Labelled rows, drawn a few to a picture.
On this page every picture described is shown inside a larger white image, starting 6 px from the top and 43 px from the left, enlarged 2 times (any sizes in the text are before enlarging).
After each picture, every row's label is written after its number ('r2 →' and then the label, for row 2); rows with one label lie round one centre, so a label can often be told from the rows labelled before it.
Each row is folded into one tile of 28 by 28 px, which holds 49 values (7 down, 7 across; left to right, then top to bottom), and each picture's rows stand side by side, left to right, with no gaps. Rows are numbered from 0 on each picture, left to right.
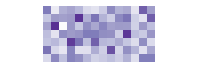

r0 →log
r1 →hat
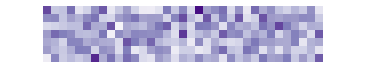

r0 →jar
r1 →log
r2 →hat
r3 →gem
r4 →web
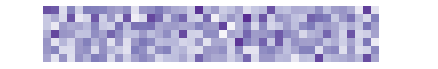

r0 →gem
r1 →gem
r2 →hat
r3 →log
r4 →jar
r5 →hat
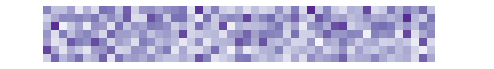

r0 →log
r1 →gem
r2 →hat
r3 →log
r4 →hat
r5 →web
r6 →hat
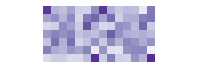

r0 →jar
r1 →jar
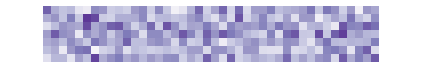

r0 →jar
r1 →web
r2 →web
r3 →gem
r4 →web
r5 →gem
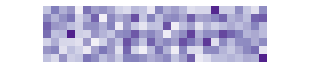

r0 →hat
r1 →log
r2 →log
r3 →jar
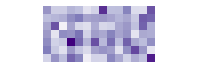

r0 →log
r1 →jar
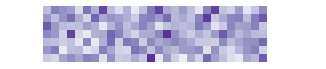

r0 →hat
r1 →jar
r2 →jar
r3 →jar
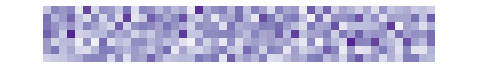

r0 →hat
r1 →gem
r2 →hat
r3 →gem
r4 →hat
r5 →log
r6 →log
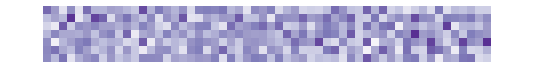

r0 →gem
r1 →hat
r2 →gem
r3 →gem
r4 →log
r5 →hat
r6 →log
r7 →log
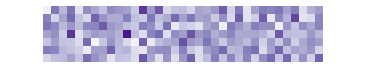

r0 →hat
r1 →hat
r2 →log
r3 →gem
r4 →gem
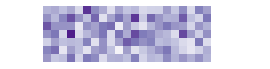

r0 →hat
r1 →log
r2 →hat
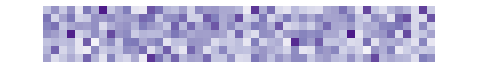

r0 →hat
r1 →jar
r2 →gem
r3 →hat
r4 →log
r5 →hat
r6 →hat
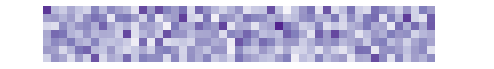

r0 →jar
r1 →hat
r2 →gem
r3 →log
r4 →web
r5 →jar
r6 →gem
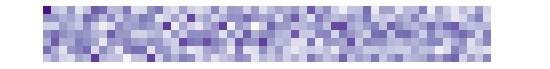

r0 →jar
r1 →jar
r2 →log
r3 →log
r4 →hat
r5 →web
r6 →web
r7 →web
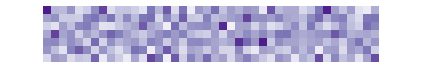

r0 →jar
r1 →jar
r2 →gem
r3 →log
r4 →jar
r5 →jar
